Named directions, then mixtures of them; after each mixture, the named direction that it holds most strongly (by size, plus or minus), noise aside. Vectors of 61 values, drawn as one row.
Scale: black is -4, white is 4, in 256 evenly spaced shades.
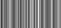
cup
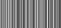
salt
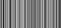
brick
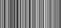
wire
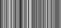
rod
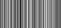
rod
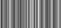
cup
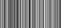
wire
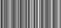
cup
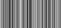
rod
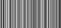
brick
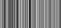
wire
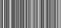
brick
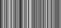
rod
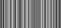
brick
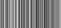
wire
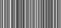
brick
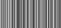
salt
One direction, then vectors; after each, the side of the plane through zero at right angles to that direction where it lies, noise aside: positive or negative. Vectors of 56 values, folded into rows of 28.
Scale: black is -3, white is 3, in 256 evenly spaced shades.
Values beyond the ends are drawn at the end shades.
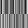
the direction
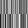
positive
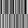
positive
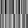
positive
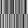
positive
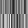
positive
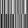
negative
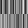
positive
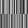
negative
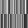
negative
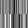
negative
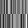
positive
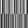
negative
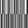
negative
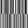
positive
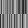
positive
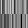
negative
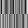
positive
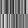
positive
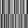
negative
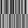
positive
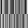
positive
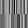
negative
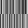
positive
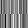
positive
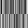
positive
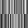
negative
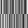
positive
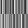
positive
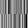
negative
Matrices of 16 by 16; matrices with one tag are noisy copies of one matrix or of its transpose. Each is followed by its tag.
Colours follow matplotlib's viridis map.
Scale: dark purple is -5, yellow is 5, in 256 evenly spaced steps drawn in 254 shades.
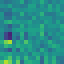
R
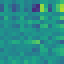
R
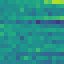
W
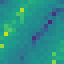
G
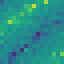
G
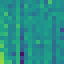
W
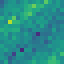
G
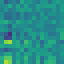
R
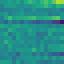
W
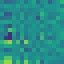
R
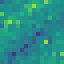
G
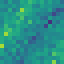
G
